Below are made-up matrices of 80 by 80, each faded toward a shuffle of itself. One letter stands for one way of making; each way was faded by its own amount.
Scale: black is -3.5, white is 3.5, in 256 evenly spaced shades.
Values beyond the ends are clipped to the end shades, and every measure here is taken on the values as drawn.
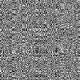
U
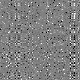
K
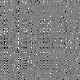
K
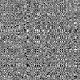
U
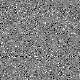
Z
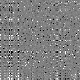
K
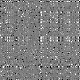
K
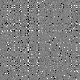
K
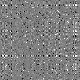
K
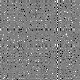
K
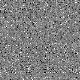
Z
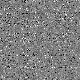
Z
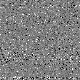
Z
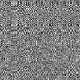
U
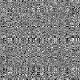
U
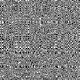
U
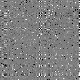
K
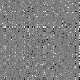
K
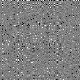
K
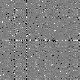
K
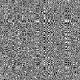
U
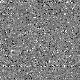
Z
